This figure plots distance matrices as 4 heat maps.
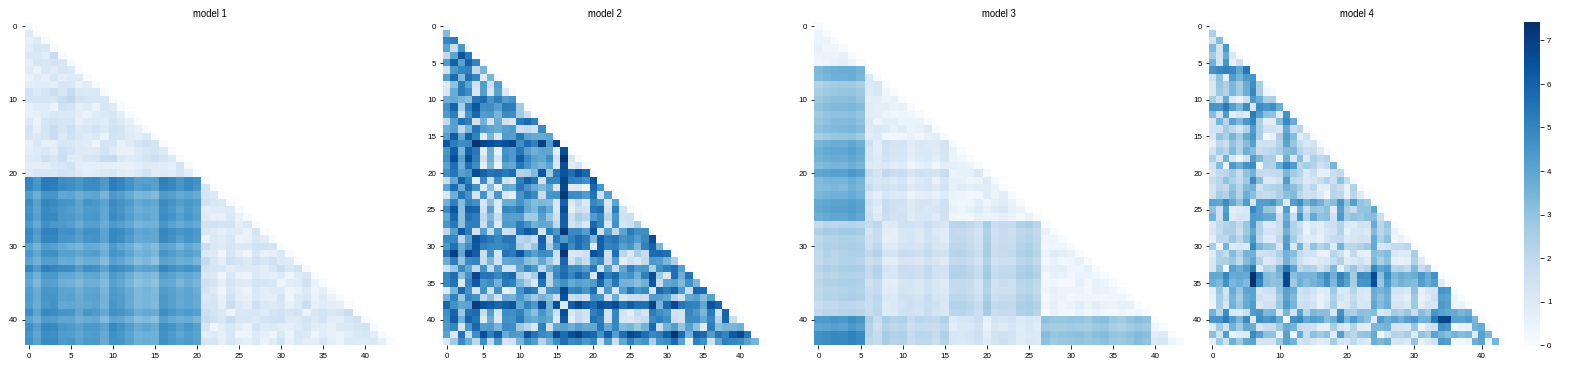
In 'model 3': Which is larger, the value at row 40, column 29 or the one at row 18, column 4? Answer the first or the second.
the second
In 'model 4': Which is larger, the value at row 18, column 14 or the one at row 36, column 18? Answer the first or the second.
the second
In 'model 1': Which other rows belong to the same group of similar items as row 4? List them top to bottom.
0, 1, 2, 3, 5, 6, 7, 8, 9, 10, 11, 12, 13, 14, 15, 16, 17, 18, 19, 20
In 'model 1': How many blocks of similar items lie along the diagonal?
2
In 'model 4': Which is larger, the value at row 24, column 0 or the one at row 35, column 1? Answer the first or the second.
the first
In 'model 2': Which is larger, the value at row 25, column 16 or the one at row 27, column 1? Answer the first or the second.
the first
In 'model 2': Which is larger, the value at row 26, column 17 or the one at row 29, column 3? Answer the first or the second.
the second
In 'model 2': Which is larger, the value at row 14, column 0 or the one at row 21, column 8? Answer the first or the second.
the first
